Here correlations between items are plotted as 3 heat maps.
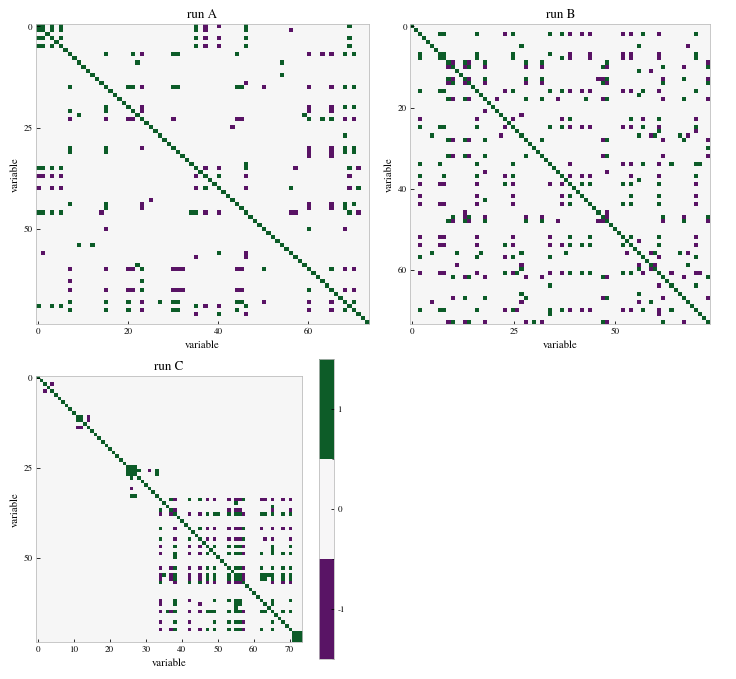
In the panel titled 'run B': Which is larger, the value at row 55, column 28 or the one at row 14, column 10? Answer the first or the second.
the second
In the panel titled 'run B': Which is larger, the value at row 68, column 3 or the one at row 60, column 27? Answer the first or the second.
the second
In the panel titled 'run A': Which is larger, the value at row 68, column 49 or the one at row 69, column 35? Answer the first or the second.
the second
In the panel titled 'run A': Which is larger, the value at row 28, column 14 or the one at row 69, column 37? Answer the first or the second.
the first
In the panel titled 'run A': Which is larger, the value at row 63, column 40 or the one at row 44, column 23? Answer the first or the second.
the first
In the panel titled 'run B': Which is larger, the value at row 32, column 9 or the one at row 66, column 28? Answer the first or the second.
the first
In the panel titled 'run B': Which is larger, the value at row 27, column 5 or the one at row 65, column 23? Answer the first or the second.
the first
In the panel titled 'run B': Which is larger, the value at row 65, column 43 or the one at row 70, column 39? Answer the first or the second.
the first
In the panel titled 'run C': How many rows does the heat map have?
74
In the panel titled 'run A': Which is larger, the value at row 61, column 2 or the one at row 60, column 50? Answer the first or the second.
the second
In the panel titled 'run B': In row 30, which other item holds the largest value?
73
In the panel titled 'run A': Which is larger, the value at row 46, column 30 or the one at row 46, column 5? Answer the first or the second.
the second
